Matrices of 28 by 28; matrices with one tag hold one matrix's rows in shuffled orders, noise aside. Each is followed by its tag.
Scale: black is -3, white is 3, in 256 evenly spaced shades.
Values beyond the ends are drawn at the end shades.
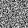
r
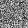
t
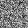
t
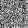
t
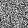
r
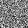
r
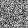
t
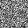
r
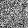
t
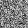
t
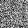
t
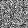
t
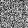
t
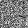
t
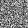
t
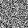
r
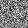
r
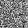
t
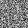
r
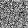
t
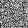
t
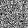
t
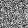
t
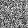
t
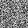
r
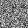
r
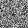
r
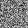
t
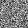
r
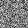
r
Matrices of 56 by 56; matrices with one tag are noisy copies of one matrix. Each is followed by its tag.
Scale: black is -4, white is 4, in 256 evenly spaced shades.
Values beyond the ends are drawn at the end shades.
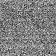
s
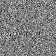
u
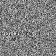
u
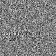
u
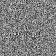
u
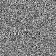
u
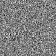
u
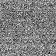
s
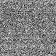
s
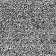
s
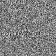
u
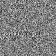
u
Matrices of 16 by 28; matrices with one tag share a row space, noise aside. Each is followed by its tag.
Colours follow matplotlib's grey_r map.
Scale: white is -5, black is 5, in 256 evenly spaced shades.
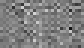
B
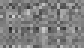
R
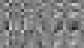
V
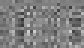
B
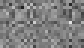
B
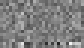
B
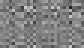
B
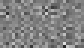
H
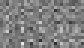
V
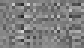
B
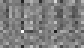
V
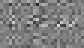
R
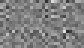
H
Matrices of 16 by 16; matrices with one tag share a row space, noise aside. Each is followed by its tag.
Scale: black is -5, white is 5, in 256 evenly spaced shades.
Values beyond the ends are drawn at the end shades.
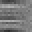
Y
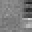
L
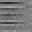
Y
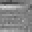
Y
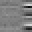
L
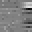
L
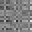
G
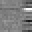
L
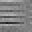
Y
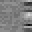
L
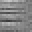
Y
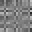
G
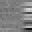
L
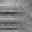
Y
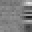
L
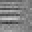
Y
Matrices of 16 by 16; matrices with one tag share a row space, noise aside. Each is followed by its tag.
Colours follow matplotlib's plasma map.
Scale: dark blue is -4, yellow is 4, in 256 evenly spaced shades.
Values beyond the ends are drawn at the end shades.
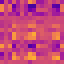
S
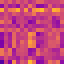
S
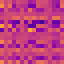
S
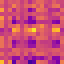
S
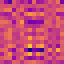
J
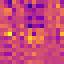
J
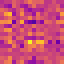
J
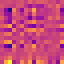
J
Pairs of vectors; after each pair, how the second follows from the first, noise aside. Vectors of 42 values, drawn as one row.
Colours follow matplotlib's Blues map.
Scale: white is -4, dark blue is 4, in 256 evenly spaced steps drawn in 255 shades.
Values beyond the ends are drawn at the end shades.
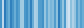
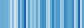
reversed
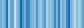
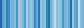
wrapped around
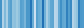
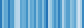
shuffled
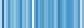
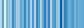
shuffled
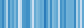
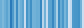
wrapped around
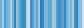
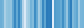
shuffled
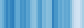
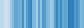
reversed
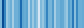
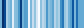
scaled up
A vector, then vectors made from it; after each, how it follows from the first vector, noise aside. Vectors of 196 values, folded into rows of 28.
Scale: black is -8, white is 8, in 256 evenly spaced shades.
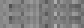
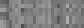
wrapped around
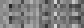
scaled up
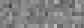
sign-scrambled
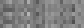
reversed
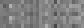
negated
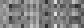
scaled up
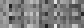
scaled up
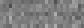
sign-scrambled
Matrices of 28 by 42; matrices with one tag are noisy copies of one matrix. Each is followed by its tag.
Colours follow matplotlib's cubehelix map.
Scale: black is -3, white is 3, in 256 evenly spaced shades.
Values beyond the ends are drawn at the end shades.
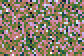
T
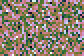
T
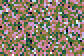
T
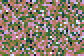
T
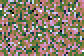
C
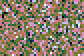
T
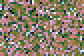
C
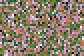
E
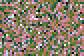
E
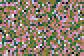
E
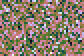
T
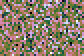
T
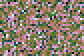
E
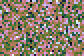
T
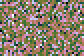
E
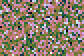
T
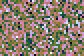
T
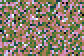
E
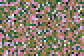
E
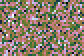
E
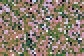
T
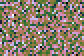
E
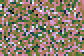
C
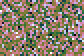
T
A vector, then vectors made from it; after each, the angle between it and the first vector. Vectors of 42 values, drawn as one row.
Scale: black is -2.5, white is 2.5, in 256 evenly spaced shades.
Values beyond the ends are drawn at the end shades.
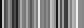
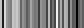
nearly opposite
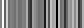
partly aligned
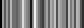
partly aligned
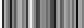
partly opposed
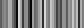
partly aligned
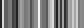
nearly parallel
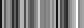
nearly parallel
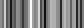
orthogonal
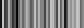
nearly parallel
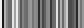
nearly opposite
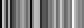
partly aligned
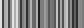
nearly opposite
